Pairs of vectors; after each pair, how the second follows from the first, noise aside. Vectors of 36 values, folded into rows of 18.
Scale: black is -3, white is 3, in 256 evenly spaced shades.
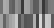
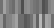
shrunk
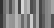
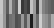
negated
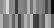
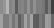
shrunk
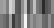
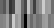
negated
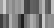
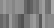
shrunk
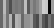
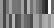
negated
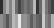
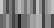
negated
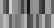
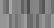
shrunk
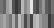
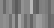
shrunk
